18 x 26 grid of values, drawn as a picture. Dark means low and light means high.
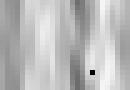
Grain: streaks running down. Stripes: upright, repeating 2 times. Roughest part: bottom right. Lone odd cells: 1, lower than its neighbours. Ninth with the highest average: bottom right.
